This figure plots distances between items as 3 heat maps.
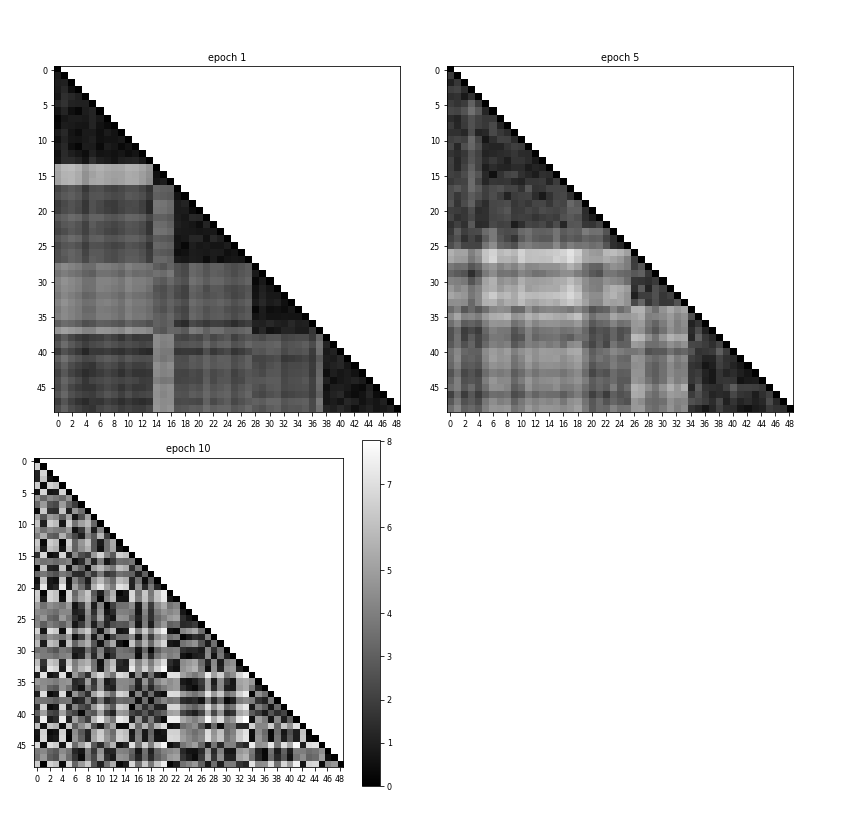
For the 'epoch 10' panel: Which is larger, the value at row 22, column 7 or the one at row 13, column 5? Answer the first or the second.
the second
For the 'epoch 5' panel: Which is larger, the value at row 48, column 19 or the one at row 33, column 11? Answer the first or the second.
the second
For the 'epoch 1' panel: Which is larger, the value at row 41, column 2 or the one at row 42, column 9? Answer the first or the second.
the first
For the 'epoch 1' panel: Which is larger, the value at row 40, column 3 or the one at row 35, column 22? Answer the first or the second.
the second
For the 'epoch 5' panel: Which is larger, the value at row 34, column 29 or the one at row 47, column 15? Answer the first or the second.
the second
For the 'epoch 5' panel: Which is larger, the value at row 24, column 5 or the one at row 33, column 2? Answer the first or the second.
the second
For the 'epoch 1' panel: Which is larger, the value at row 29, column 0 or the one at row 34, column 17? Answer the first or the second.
the first
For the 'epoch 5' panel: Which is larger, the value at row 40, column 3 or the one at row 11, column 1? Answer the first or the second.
the first
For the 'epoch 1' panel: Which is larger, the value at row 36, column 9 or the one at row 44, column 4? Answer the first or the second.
the first
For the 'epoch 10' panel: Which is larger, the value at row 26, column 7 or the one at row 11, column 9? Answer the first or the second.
the first
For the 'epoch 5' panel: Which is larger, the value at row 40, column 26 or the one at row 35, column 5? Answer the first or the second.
the second
